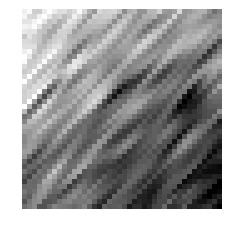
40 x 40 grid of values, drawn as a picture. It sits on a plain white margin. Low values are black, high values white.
Neither half mirrors the other. On average the colour sits 50% of the way up the scale. The ninth with the highest average is the top left. Streaks slant up to the right. The ninth with the lowest average is the bottom right. There is an overall slope up to the top left.
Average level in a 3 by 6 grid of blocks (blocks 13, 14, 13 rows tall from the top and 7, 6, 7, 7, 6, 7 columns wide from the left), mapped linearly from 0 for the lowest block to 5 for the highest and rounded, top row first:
544333 / 432211 / 221110
